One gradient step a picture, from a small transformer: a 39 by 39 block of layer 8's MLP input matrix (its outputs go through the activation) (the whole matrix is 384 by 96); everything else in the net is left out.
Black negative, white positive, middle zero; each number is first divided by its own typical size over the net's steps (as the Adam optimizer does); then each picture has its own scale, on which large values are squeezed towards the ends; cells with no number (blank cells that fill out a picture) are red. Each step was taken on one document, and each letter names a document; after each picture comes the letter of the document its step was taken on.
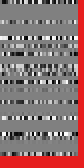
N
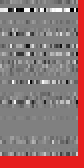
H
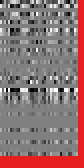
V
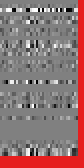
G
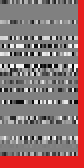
N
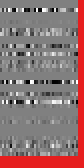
H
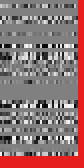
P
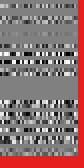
P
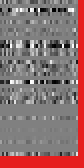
H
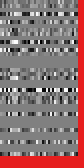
V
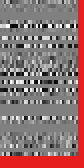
N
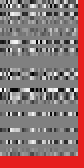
V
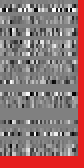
G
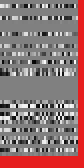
P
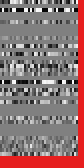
N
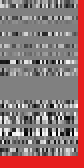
P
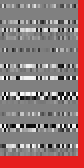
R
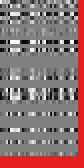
V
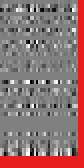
G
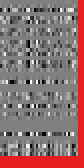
G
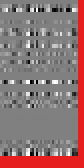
G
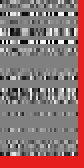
V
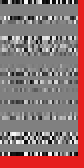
N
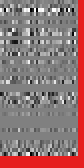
G
